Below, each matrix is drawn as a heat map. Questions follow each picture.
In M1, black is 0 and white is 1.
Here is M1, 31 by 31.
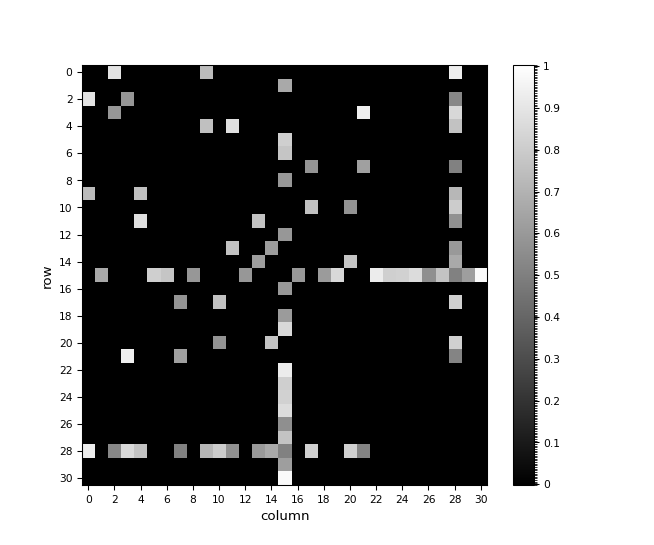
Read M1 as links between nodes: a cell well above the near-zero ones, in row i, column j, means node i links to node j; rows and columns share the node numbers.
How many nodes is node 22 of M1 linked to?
1
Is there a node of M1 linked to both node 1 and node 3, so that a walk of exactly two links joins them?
no
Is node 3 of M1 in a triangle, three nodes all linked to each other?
yes
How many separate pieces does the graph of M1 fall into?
1
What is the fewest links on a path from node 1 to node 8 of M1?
2
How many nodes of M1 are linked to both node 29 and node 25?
1
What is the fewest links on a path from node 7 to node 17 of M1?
1
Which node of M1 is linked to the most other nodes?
node 15
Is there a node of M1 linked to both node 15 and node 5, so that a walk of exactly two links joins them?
no
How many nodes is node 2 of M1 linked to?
3
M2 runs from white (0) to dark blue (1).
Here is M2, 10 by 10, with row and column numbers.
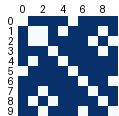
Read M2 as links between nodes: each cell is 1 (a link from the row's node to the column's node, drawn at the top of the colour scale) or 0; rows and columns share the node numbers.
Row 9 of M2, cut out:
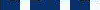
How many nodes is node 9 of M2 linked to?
7
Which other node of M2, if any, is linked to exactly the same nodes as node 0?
node 5
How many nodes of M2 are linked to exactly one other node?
0
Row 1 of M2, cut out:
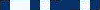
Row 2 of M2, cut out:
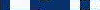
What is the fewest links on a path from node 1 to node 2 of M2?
2
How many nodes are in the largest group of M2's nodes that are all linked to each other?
5
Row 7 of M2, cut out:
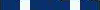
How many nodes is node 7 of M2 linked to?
8
